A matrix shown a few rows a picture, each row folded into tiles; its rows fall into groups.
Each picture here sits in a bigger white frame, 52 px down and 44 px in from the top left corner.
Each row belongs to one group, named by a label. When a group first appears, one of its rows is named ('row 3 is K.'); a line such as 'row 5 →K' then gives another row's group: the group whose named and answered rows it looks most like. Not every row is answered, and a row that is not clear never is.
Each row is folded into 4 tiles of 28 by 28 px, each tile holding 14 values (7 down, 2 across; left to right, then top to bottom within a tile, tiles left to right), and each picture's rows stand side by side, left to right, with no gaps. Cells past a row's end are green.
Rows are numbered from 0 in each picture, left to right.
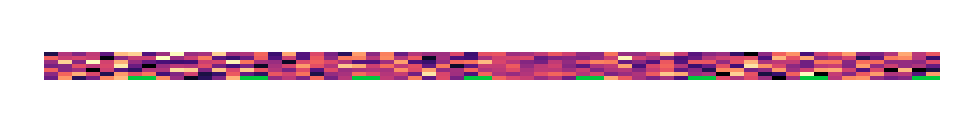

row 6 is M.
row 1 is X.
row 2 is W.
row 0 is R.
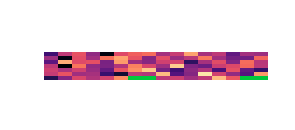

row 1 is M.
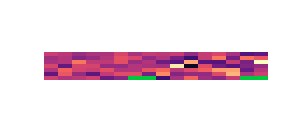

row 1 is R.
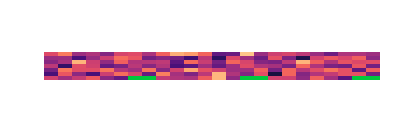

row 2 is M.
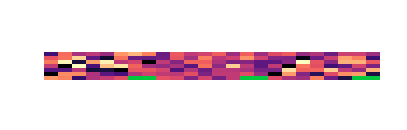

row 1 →W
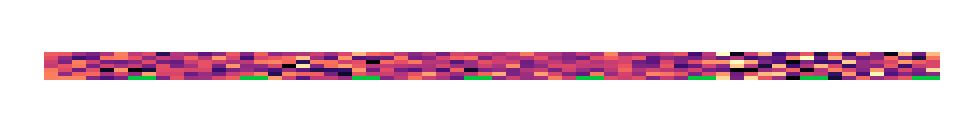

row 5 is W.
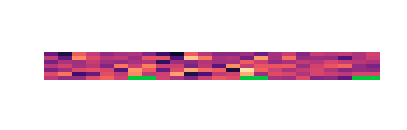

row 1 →X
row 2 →W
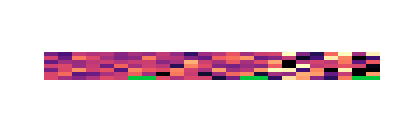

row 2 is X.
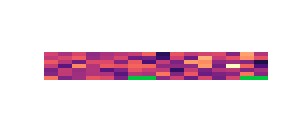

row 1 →W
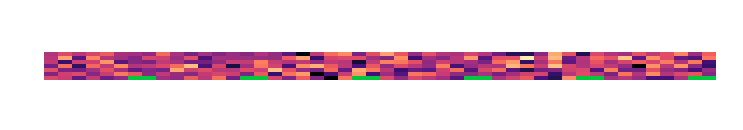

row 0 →W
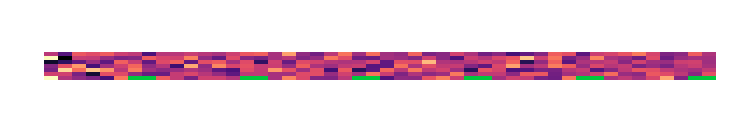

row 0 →X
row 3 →R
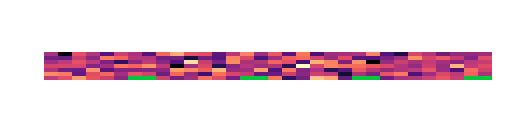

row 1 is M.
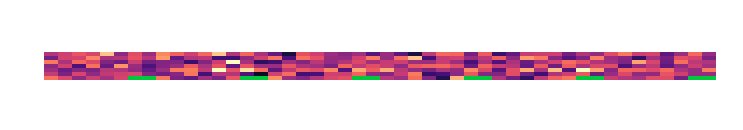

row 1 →X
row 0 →W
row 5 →M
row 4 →X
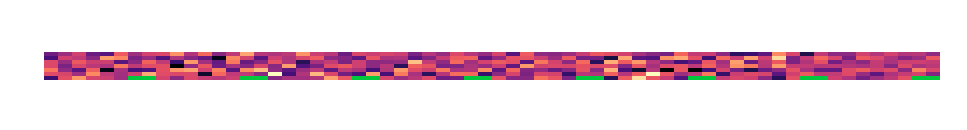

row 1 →M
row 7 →X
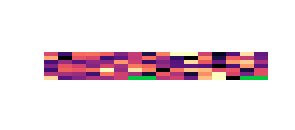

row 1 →M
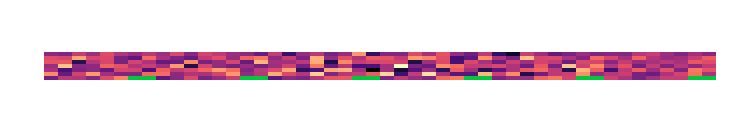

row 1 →R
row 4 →X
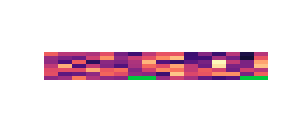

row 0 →R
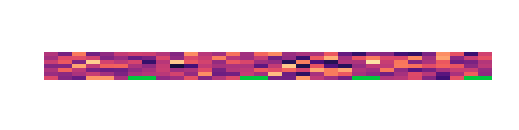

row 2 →R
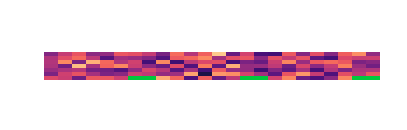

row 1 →W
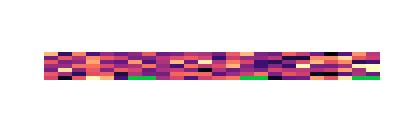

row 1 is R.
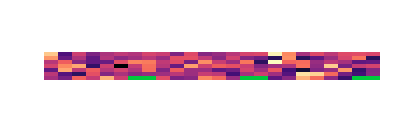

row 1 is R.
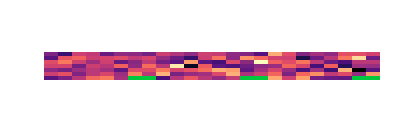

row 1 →R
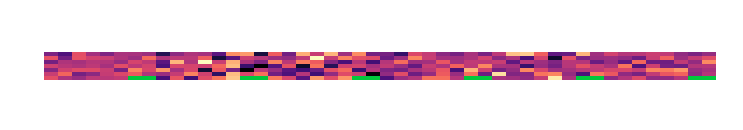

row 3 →X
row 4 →M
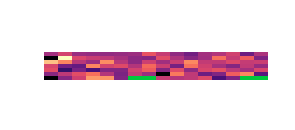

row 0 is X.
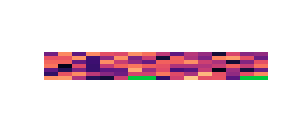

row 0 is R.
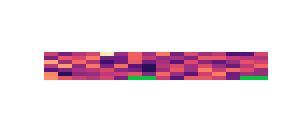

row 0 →W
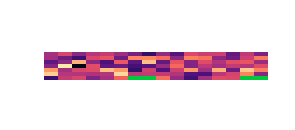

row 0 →R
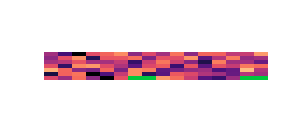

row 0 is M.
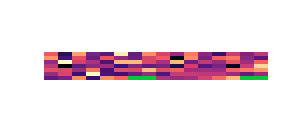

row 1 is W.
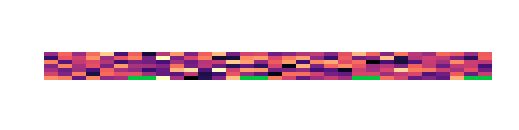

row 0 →W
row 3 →X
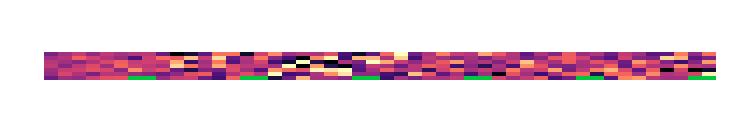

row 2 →R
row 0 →X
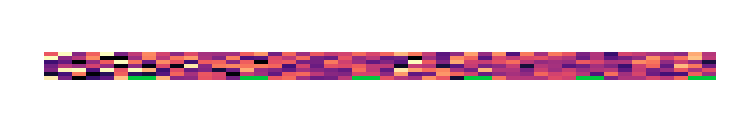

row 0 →X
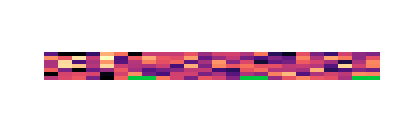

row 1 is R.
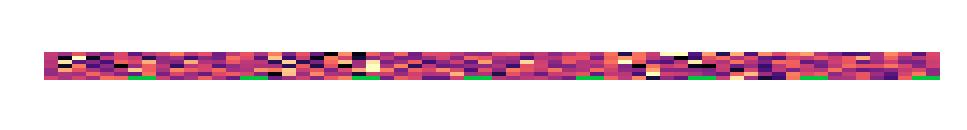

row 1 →M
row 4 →M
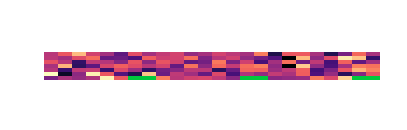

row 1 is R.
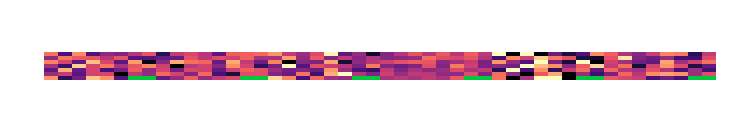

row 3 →W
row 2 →W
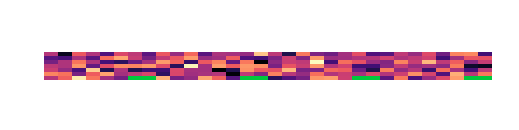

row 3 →R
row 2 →R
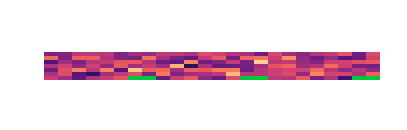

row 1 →R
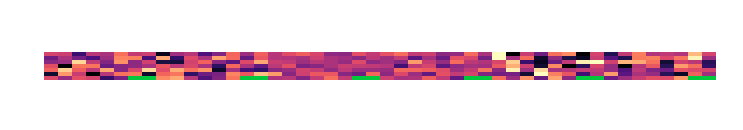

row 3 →M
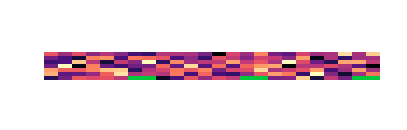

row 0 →R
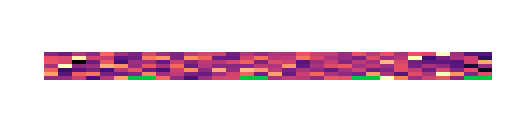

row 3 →W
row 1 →X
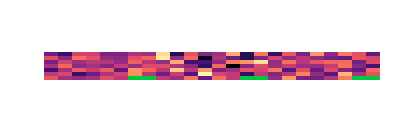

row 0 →X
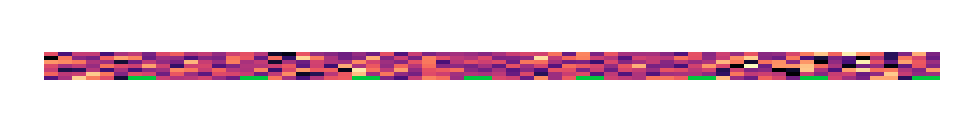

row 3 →R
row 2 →X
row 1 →M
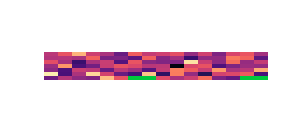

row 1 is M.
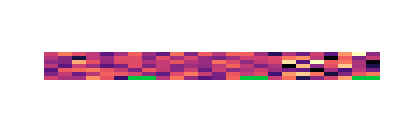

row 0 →M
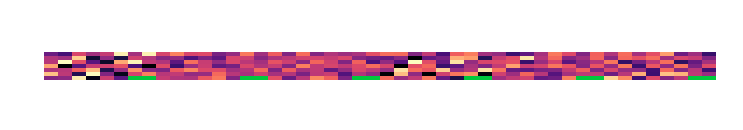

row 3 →M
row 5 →W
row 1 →M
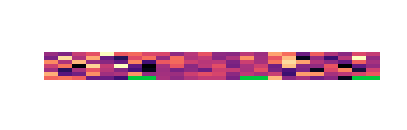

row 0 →W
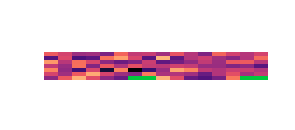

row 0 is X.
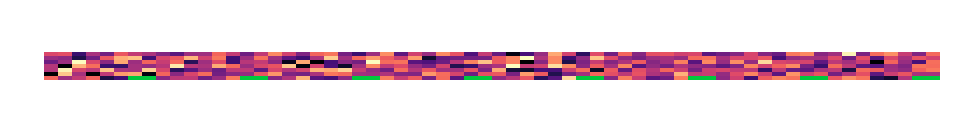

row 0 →M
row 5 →R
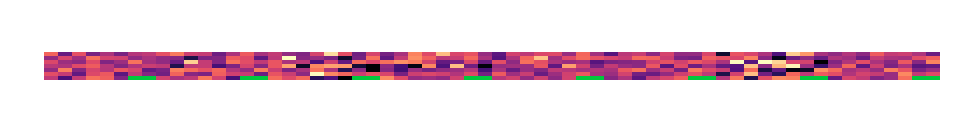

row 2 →W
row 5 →X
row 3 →W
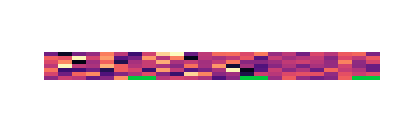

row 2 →R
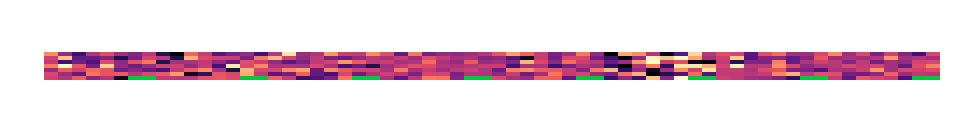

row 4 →M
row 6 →W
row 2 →X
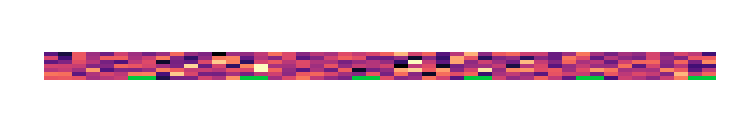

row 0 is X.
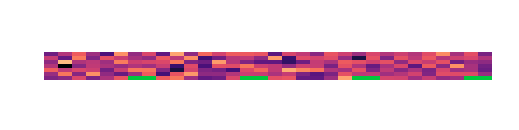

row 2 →X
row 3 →W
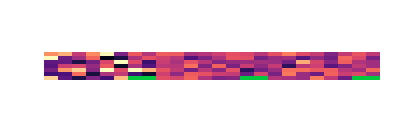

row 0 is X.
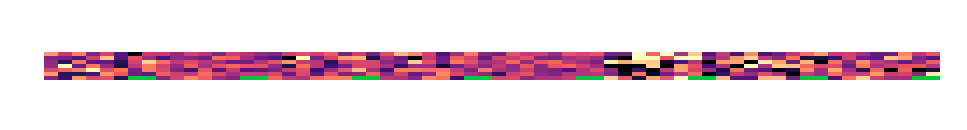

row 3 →M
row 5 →W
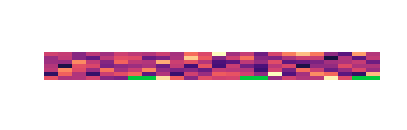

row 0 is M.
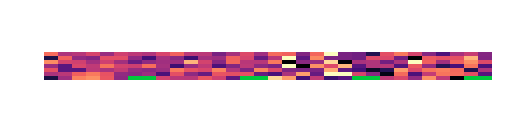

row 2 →W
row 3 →M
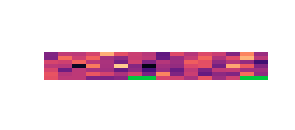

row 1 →W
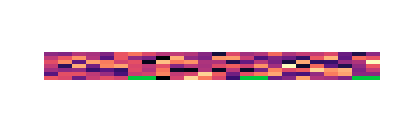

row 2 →R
